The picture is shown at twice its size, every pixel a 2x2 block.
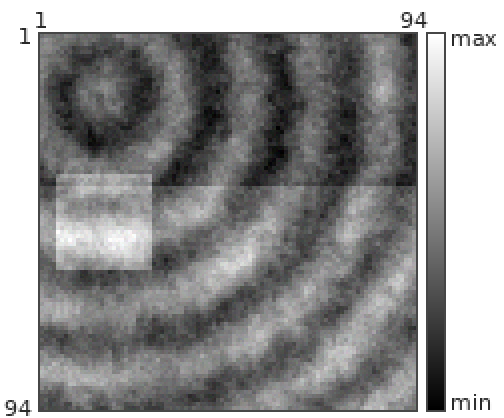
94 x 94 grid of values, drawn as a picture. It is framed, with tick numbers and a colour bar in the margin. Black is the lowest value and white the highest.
Rings spread out from the top left. A horizontal seam about 40% of the way down splits the table, and the bottom part is higher. In the middle left lies a patch that is higher than the rest. The ninth with the highest average is the middle left.
